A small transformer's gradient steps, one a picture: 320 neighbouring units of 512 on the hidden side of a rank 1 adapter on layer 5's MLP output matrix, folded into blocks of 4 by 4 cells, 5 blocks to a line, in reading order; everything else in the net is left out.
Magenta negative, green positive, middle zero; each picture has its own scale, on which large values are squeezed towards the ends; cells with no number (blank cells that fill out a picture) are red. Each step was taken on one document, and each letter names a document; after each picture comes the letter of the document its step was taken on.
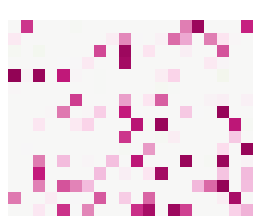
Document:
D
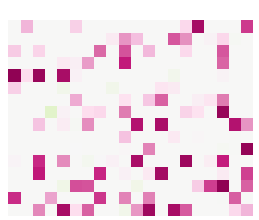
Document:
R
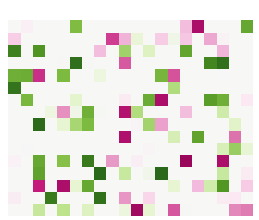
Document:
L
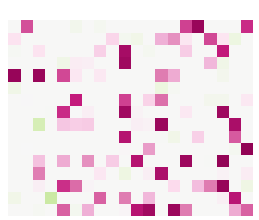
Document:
L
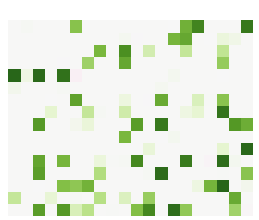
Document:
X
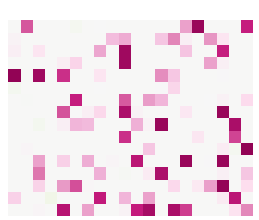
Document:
L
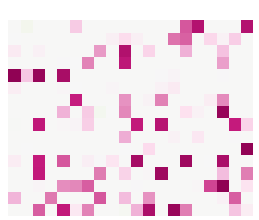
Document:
R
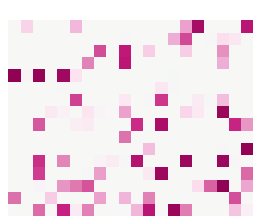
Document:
X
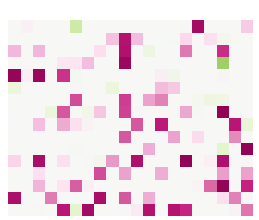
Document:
R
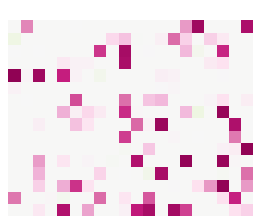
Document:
D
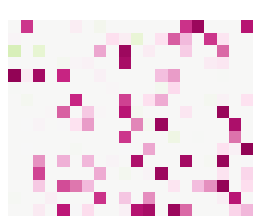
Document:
L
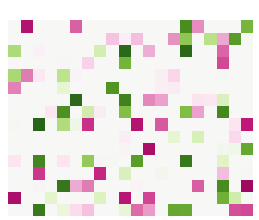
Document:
R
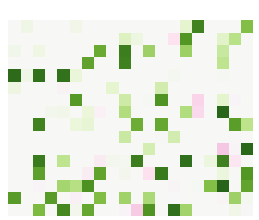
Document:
X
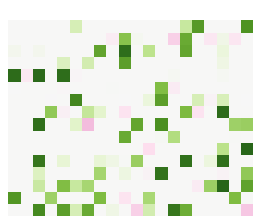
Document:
X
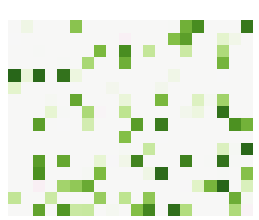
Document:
X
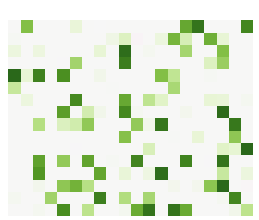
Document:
L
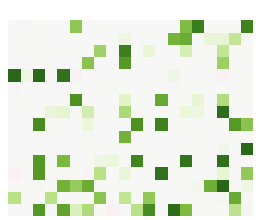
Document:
X
